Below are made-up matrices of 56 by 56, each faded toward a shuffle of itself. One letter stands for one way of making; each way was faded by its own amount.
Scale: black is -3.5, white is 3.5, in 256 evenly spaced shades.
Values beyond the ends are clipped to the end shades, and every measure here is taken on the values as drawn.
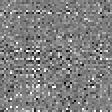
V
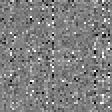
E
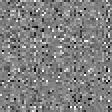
V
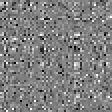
V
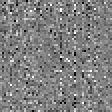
E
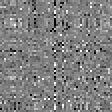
V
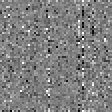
E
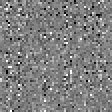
E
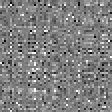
V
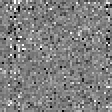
E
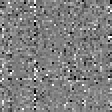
E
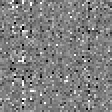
E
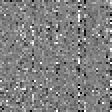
E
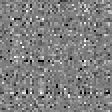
V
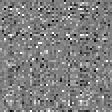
V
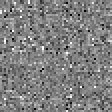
E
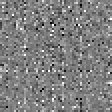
E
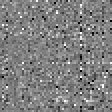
E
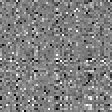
V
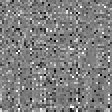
V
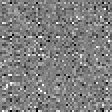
V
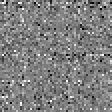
E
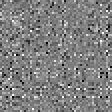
V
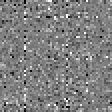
E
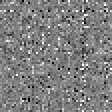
E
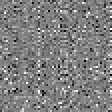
V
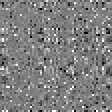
V
